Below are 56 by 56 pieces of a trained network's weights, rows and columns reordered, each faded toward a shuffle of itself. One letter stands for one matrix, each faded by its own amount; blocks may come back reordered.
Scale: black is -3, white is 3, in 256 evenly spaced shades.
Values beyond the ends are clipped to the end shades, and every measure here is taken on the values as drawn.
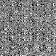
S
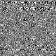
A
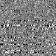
A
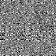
A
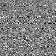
A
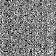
S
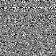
A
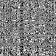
S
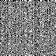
S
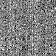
S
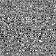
A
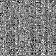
S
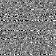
A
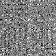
S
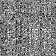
S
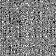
S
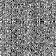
S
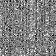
S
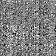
S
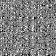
S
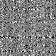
S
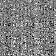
S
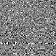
A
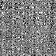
S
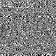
A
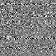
A
